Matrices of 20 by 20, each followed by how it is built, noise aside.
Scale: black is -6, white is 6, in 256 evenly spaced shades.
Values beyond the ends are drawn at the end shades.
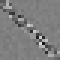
banded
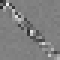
banded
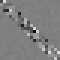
banded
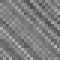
Toeplitz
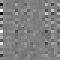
low rank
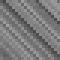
Toeplitz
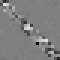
banded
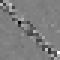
banded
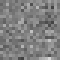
low rank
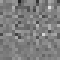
low rank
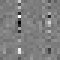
low rank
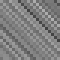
Toeplitz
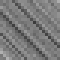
Toeplitz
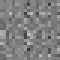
low rank
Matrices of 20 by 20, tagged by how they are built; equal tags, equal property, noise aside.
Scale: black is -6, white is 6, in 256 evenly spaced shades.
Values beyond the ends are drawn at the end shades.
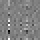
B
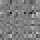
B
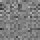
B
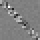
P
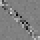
P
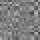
B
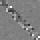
P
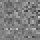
B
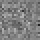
B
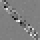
P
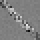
P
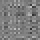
B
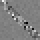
P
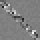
P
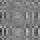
B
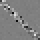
P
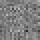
B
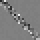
P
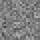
B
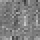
B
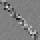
P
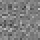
B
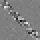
P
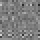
B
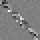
P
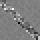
P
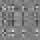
B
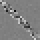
P
